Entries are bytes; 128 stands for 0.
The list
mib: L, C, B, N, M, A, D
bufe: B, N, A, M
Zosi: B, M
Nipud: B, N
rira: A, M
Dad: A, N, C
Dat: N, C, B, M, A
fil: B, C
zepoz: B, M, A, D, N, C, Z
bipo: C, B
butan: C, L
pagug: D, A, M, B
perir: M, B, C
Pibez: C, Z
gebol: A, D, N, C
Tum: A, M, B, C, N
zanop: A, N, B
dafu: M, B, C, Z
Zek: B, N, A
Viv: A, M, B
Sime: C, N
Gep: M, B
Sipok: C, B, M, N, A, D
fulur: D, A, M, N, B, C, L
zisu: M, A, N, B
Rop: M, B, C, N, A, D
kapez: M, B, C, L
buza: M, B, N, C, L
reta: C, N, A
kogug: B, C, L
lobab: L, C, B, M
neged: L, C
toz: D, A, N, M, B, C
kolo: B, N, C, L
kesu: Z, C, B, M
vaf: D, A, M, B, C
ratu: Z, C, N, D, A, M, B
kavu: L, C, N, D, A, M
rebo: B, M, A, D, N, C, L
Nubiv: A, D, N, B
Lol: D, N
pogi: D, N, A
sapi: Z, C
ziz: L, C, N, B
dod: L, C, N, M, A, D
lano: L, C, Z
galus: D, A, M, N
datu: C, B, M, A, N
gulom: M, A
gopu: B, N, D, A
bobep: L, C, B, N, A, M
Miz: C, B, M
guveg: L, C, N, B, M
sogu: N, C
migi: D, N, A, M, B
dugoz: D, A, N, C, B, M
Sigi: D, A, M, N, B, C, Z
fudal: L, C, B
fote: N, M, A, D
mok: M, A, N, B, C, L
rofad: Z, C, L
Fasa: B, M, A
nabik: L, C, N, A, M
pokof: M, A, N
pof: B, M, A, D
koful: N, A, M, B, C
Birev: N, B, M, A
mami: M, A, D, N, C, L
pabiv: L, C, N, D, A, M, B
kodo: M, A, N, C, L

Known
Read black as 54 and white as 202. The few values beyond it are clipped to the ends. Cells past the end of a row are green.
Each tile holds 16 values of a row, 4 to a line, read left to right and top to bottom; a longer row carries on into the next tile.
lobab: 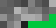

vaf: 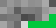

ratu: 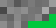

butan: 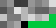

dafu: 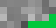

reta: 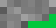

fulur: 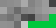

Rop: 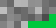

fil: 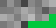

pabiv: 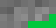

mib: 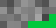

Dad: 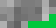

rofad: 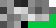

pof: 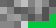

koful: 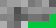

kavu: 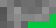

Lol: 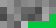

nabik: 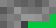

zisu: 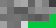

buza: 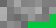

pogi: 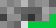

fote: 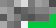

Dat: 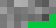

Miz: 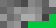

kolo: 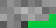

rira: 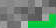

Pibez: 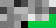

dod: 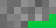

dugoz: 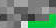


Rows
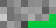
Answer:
kapez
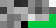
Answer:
sapi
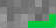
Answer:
Gep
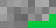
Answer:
kodo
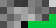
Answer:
kesu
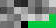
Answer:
neged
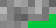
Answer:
mok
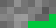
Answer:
Zosi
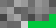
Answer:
gopu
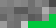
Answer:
zanop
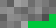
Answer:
Zek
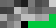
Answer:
fudal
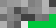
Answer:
toz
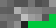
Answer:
guveg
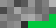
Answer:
Sime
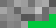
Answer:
rebo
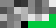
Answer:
lano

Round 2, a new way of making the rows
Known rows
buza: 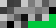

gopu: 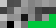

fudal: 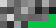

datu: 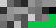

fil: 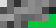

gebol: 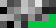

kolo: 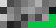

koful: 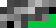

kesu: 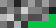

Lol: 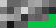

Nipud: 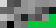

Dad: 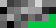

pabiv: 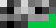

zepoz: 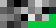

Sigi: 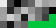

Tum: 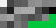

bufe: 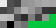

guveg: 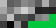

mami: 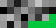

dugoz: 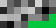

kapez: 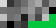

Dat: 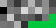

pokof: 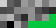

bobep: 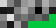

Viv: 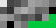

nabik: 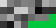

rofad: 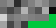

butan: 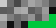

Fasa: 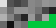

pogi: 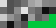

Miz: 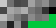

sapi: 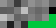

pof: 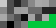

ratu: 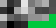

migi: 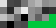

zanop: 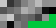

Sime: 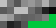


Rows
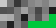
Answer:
gulom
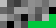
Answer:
Gep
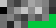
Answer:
sogu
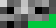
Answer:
kavu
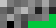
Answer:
neged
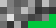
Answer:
lobab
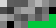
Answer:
rira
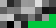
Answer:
Nubiv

